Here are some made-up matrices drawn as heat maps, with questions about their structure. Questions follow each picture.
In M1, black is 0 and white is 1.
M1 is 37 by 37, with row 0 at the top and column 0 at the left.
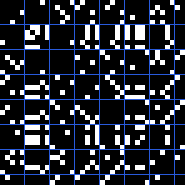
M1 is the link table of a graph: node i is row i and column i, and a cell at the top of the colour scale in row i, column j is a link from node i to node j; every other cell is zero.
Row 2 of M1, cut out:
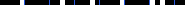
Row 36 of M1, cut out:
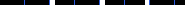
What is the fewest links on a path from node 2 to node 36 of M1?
3
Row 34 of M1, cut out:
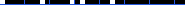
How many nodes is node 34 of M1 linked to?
5
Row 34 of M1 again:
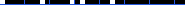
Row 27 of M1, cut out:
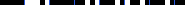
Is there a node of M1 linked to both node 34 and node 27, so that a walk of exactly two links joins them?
no
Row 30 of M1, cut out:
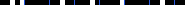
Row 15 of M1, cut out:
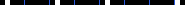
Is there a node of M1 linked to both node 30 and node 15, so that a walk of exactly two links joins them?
no
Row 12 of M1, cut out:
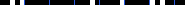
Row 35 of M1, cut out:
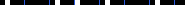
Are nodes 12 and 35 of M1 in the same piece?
yes
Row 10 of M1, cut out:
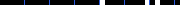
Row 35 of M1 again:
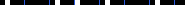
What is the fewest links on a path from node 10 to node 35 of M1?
2
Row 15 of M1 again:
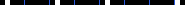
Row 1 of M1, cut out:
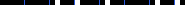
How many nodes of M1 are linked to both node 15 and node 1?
3
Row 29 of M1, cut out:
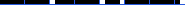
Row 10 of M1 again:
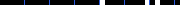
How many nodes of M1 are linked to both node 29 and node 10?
2
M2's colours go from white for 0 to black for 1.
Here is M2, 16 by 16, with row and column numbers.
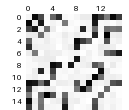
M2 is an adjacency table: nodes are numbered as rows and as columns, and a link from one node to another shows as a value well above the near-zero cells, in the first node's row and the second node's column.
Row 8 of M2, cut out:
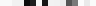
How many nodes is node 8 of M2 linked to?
5
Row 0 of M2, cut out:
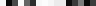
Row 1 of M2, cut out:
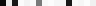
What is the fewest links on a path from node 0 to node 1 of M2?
1
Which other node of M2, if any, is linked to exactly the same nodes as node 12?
node 4
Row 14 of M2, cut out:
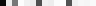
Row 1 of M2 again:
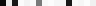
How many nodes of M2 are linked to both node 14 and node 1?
4
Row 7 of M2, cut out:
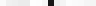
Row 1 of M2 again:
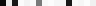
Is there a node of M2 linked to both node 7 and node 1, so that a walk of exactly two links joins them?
no
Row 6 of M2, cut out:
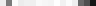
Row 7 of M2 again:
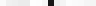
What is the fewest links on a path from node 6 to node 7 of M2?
4
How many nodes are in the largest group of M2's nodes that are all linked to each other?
4
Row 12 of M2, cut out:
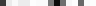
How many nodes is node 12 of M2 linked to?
5
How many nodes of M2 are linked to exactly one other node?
1
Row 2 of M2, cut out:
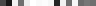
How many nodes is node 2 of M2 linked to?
8
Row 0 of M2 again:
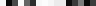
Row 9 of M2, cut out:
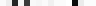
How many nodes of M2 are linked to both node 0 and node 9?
3
